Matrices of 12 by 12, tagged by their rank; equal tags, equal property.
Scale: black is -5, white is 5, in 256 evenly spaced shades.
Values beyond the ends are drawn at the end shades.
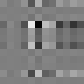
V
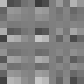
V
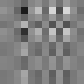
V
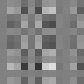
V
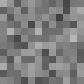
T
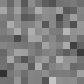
T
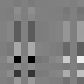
V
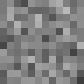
T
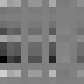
V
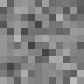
T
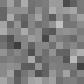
T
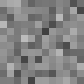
T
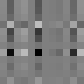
V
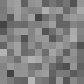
T
